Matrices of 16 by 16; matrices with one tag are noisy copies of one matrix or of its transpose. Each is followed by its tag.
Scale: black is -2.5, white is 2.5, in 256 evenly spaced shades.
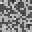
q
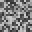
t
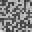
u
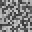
u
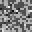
q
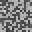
u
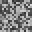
t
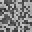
q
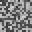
u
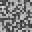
u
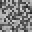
u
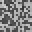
q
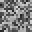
t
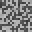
u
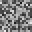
t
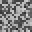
t
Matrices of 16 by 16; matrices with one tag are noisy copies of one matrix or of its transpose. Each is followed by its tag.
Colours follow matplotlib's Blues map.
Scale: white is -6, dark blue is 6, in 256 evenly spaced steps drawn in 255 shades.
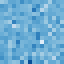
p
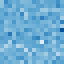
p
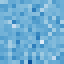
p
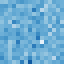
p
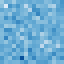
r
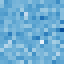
p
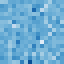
p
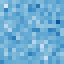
r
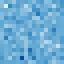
r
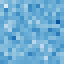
r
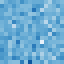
p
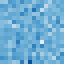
p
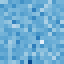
p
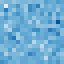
r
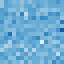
p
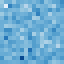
r
